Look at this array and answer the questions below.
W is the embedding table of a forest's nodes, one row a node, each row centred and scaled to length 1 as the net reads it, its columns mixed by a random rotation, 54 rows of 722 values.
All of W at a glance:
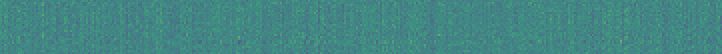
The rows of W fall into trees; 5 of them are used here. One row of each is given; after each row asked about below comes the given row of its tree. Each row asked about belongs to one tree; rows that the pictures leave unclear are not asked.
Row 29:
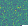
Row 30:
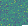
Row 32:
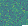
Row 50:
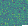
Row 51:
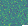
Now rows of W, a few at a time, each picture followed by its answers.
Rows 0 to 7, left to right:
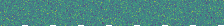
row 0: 29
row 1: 32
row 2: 51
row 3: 51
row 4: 30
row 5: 51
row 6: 30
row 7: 32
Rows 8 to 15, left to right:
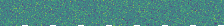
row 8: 32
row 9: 29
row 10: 32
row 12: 30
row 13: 29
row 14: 32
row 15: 51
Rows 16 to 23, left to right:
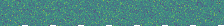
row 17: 29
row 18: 29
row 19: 32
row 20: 29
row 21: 32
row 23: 29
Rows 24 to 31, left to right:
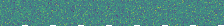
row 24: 50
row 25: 32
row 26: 51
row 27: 32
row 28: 32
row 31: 29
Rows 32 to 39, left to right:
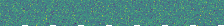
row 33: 51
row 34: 51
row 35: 51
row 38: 32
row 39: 29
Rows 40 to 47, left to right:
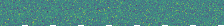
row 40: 50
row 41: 50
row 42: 50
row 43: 50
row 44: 29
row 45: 51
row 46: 29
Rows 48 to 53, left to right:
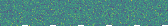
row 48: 32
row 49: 29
